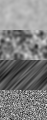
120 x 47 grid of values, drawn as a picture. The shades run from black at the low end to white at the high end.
The table splits into 4 rows of 1 panel. Panel 1,1: high, blotchy, faint in contrast. Panel 2,1: middling, blotchy, strong in contrast. Panel 3,1: low, slanting up to the right. Panel 4,1: middling, fine-grained, strong in contrast.
